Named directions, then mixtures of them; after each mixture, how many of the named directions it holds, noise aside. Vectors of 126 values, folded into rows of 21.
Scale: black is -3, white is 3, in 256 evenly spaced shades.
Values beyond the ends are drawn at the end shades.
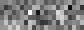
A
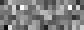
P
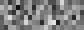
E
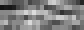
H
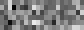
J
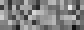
three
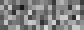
three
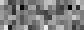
one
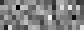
two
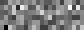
one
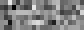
three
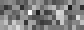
one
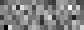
two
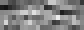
one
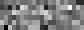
two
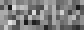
two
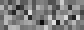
two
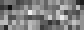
three
